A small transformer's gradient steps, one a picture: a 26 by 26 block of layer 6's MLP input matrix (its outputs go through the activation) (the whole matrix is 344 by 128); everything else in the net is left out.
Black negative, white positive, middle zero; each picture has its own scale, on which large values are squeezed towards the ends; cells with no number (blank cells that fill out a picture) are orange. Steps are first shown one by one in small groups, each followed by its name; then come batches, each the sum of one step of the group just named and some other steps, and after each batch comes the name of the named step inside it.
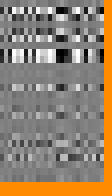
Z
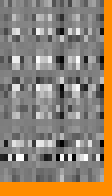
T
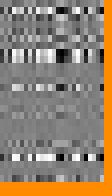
Z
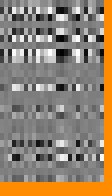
Z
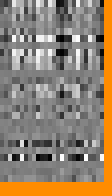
T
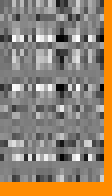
T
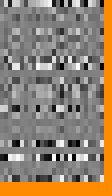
T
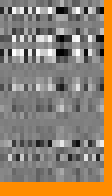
Z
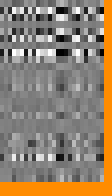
Z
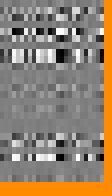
Z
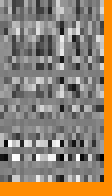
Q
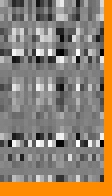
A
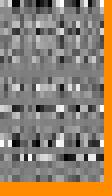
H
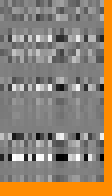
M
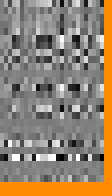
Q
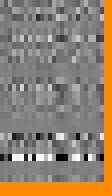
M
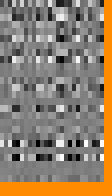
H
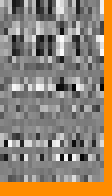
Q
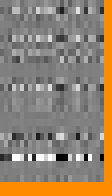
M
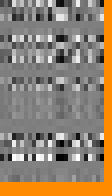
M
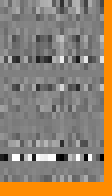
Q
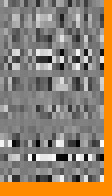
H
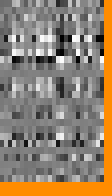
A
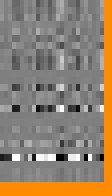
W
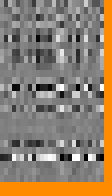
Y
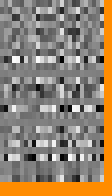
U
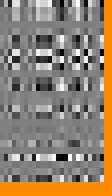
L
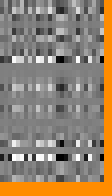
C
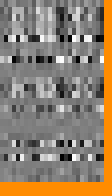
Y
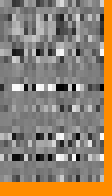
U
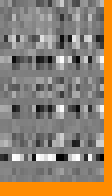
W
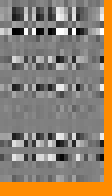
Y
